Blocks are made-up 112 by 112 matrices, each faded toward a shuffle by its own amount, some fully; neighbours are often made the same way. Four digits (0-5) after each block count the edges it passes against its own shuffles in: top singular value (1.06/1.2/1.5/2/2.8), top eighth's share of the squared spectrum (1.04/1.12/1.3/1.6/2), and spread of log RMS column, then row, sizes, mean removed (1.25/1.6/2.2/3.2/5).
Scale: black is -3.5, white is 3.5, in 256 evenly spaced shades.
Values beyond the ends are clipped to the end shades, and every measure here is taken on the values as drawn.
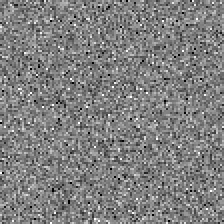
0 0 0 0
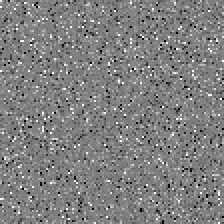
0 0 0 0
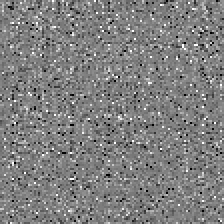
4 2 1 1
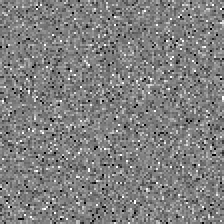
1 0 0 0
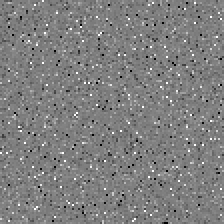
0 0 0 0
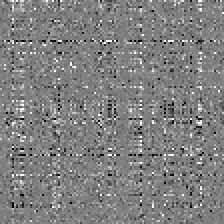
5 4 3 3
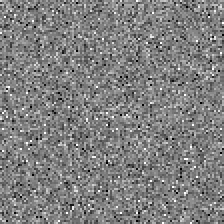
3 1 0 0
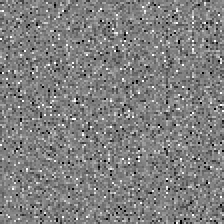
0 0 1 0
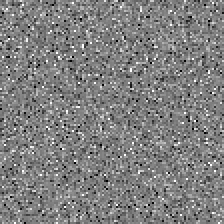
0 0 0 0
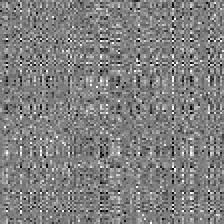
5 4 4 3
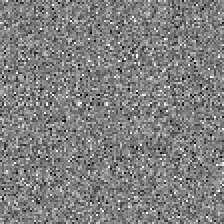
4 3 1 1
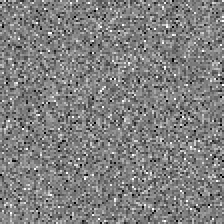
3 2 0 0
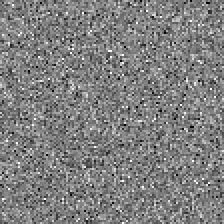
2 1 0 0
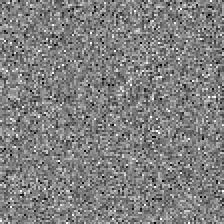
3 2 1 0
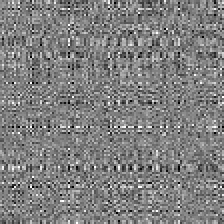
5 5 4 4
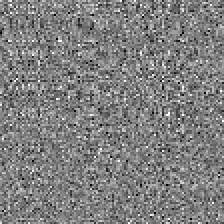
4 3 2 2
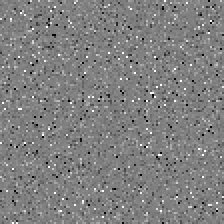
2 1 0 0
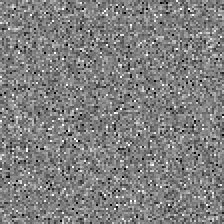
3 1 0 1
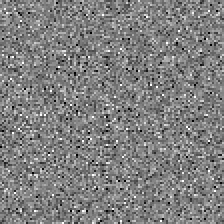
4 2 1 1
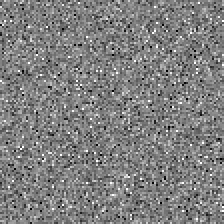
1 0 0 0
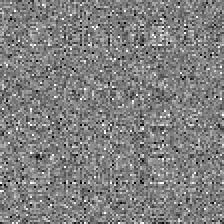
4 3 2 2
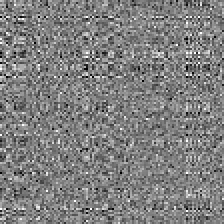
5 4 3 3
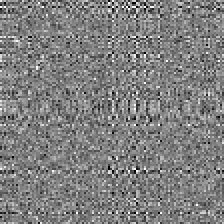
5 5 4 4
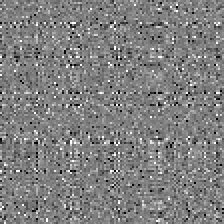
5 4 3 3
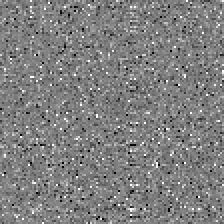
3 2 1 1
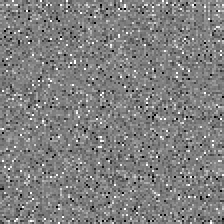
3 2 1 1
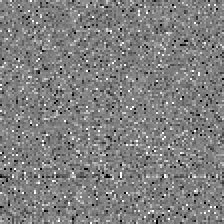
3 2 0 1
